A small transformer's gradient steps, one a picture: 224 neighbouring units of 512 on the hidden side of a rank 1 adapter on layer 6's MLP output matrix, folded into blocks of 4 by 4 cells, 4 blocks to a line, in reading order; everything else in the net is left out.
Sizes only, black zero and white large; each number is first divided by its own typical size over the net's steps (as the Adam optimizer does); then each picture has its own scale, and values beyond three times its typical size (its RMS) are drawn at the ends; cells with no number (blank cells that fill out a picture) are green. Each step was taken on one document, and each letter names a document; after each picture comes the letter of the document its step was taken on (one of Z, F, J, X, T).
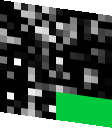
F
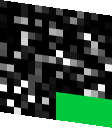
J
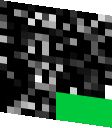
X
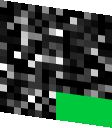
J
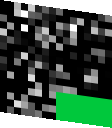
F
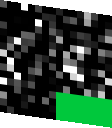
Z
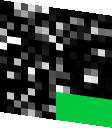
F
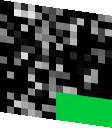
F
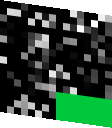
X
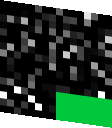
Z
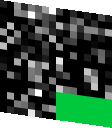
F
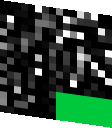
Z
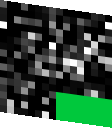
J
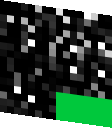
Z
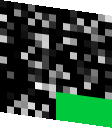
X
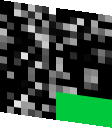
F
